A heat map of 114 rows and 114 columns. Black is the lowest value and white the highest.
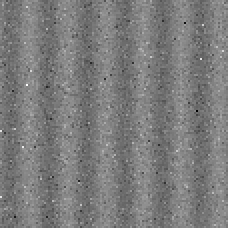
Average level on the scale: 50%. Stripes: upright, repeating 6 times. Histogram: heavy tails on both sides. Slope: none. Seam: none.
